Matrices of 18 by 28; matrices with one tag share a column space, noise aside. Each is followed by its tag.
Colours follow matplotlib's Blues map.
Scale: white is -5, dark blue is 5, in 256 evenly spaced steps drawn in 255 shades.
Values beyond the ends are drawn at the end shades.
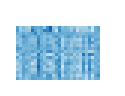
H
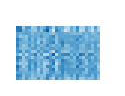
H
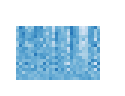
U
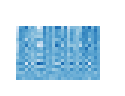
U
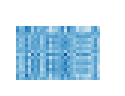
H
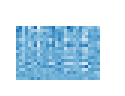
U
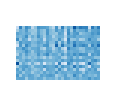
U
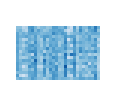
H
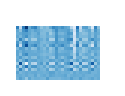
U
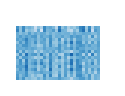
H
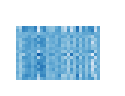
H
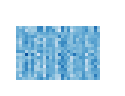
H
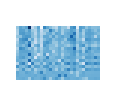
U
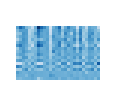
U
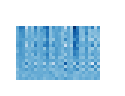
U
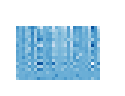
U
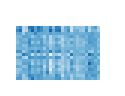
H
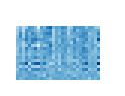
U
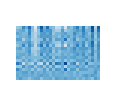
U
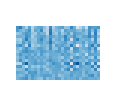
U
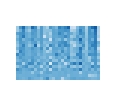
U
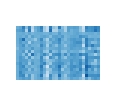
H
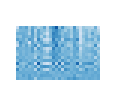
U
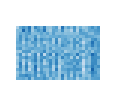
H
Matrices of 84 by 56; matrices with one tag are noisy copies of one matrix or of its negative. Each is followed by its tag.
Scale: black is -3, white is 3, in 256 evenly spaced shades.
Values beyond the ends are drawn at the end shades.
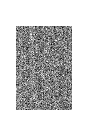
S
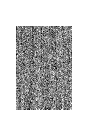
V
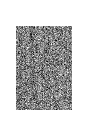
S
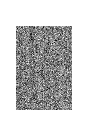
S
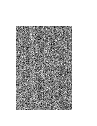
S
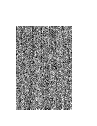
V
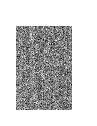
S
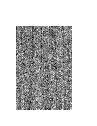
V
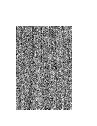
V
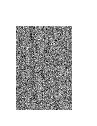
S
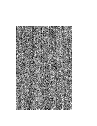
V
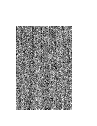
V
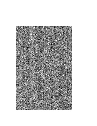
S
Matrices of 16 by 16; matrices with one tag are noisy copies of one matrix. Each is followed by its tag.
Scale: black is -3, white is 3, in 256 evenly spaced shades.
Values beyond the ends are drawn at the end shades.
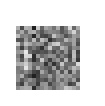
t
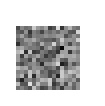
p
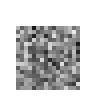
t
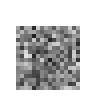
t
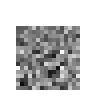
p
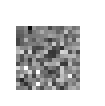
p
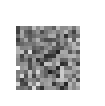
p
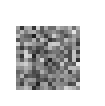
t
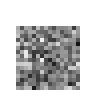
t
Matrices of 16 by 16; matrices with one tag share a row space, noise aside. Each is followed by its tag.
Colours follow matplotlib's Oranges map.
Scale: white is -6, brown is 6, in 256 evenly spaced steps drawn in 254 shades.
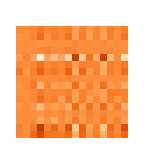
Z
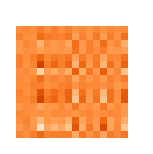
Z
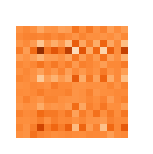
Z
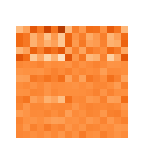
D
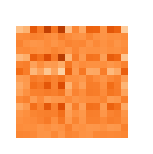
D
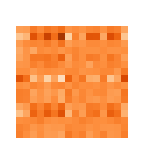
D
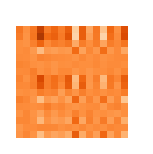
Z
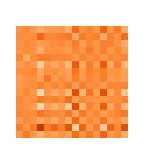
Z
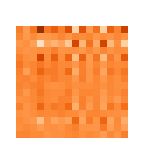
Z
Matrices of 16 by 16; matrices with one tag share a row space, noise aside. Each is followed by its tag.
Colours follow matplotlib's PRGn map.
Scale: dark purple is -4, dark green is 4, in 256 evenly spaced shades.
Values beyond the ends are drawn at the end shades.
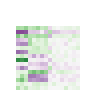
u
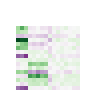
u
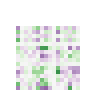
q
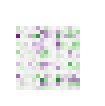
q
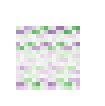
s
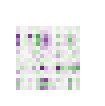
q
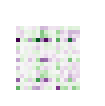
q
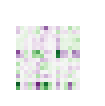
q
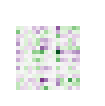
q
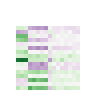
u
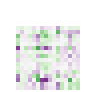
q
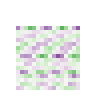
s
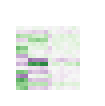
u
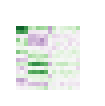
u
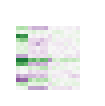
u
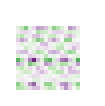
s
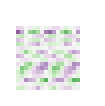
s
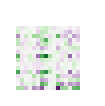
q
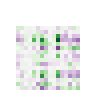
q
